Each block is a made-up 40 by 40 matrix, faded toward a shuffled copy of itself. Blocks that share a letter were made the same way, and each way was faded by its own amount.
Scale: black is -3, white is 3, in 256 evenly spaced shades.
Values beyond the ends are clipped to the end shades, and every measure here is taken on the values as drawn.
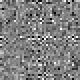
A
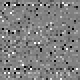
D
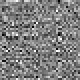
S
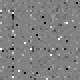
D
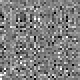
A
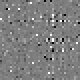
D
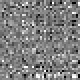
A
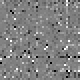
D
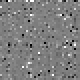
D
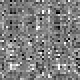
A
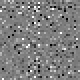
D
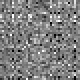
A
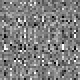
A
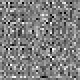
S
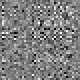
A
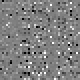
D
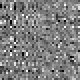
A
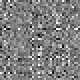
A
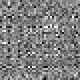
S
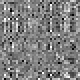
A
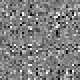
A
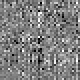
S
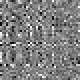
A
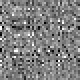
A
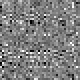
A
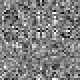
S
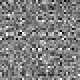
S
